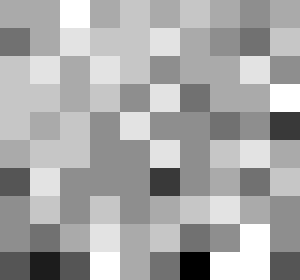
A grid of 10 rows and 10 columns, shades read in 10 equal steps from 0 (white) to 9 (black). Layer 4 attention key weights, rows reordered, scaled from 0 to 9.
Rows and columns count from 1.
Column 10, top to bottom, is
3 2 4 0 7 3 2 4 4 6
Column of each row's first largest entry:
9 1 6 7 10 4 6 1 2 7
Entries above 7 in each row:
0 0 0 0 0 0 0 0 0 2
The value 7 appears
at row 5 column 10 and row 7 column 6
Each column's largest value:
6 8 6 4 4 7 9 5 5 7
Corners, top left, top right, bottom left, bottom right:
3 3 6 6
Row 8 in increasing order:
1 2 2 2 3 3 4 4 4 4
